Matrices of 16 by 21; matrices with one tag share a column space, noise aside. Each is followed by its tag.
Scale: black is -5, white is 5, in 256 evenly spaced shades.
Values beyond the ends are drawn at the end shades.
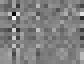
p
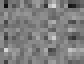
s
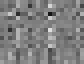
p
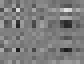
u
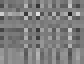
p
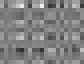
s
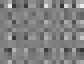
s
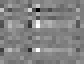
u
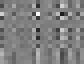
p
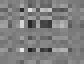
u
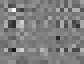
u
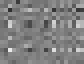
u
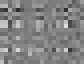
u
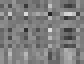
p
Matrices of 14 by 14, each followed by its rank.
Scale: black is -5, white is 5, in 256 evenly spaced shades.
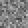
full rank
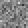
full rank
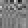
two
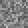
full rank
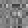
two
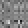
two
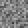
full rank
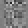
two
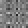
two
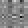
two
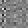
two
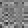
two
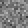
full rank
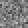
full rank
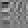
two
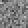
full rank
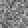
full rank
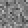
full rank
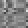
two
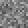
full rank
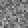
full rank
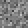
full rank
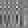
two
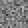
full rank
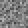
full rank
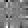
two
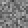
full rank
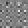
two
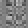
two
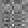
two
